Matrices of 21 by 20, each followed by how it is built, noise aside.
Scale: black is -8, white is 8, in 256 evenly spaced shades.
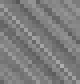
Toeplitz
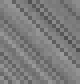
Toeplitz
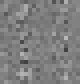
uneven columns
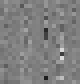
uneven columns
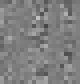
uneven columns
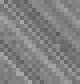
Toeplitz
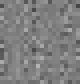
uneven columns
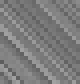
Toeplitz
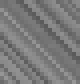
Toeplitz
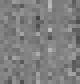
uneven columns
